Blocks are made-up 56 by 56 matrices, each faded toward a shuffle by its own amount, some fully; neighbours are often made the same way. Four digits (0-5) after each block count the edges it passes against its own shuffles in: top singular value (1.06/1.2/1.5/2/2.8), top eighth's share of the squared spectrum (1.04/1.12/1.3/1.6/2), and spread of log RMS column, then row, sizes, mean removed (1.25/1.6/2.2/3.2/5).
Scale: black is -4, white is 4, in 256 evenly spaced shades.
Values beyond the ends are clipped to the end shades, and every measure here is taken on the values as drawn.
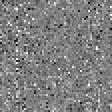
2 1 2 0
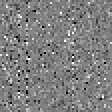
2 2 2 0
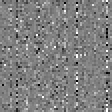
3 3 3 0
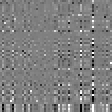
5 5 3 3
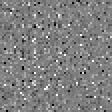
3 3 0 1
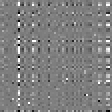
5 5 3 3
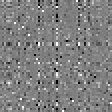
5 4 2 2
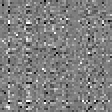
4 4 3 2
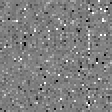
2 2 1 0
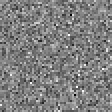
0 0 0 0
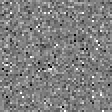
3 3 1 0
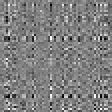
5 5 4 3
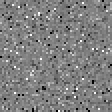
0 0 0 0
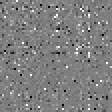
3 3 1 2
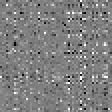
4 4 3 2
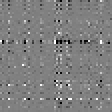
4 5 3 3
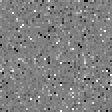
2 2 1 0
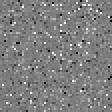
2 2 0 0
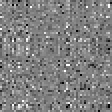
4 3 2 2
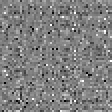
4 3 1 2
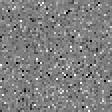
0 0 0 0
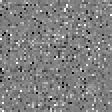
2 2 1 0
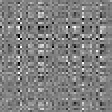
5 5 4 3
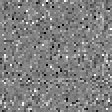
3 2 1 1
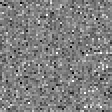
0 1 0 0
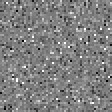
0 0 0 0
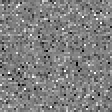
2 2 0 0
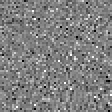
3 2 1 1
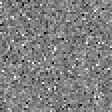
0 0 0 0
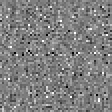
3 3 1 2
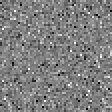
0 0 0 0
